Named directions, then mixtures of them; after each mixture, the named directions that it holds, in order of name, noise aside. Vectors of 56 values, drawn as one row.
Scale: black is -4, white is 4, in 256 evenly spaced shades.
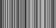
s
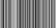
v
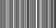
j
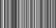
v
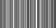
j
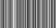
j, v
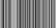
v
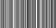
j, v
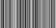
s, v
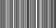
j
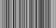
j, s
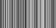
s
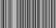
j, v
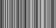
s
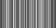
j, s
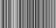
s, v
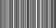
j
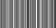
j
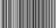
s, v
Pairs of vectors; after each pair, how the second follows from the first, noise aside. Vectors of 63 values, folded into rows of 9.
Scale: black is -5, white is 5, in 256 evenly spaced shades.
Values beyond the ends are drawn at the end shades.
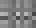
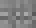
shrunk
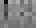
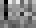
scaled up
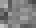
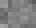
shrunk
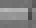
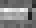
scaled up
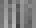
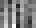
scaled up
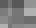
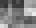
scaled up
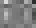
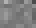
shrunk
